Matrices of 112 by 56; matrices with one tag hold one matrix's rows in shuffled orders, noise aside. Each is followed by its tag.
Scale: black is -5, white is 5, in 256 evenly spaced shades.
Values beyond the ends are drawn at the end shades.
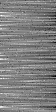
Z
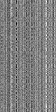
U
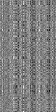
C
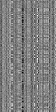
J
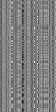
J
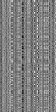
J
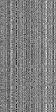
U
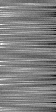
Z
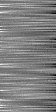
Z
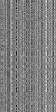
U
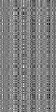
C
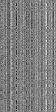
U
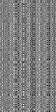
C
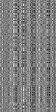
C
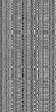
J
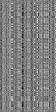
J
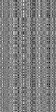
C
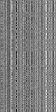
U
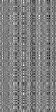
C
